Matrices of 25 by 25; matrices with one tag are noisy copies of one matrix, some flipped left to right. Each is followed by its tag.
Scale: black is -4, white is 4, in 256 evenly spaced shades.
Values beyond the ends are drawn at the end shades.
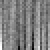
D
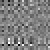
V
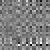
V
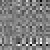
V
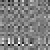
V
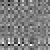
V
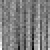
D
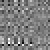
V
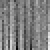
D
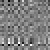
V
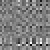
V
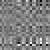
V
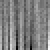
D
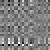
V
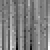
D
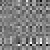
V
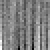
D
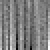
D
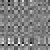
V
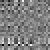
V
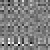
V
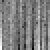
D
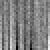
D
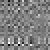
V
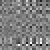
V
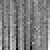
D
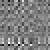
V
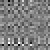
V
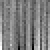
D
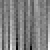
D
